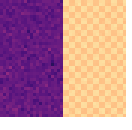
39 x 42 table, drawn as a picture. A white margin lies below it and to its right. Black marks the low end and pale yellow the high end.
The table splits into one row of 2 panels. Panel 1,1: low, fine-grained, faint in contrast. Panel 1,2: very high, checkered, faint in contrast.
